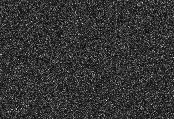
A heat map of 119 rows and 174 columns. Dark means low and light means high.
Average level on the scale: 20%. Mirror symmetry: none. Grain: fine. Seam: none. Odd rows or columns: none. Histogram: skewed, a long tail of high values.
